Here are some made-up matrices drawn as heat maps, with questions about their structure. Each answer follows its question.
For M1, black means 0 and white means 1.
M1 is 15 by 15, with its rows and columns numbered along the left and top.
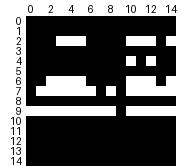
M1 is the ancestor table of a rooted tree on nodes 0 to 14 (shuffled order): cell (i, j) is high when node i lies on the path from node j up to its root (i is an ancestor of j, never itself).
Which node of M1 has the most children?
2
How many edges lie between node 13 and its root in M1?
2
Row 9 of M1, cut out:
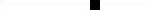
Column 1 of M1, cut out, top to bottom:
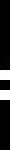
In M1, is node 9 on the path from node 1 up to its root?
yes
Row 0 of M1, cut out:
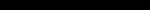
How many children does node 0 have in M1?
0
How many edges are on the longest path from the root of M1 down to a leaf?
5
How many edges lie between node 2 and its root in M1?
3
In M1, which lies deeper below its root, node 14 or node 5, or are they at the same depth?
the same depth
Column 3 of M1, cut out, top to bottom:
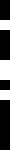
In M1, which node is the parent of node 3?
2
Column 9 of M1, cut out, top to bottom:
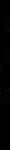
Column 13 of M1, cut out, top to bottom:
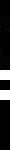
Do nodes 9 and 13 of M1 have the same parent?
no
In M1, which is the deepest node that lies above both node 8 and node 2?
7
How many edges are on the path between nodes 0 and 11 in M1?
5
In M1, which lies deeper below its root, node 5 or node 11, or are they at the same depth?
the same depth
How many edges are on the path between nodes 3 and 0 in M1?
5
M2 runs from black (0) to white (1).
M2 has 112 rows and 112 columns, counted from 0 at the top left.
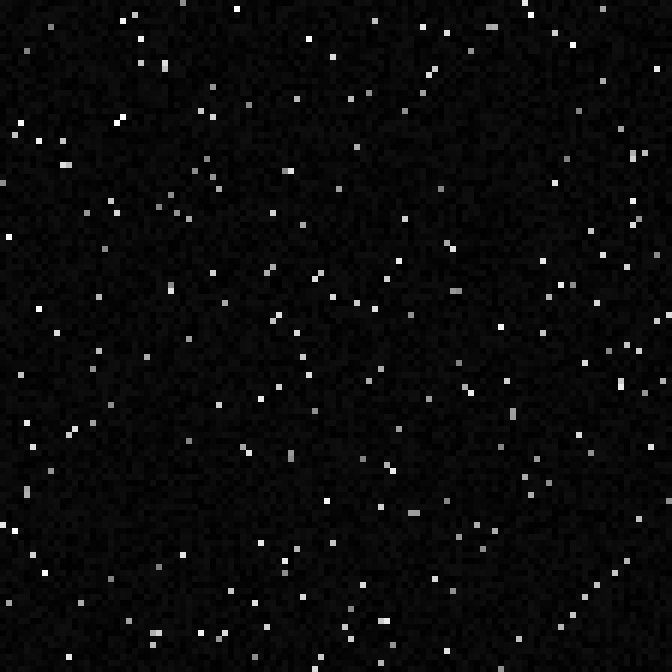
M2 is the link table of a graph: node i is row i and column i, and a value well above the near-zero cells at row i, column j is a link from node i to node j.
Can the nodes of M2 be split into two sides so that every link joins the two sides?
no
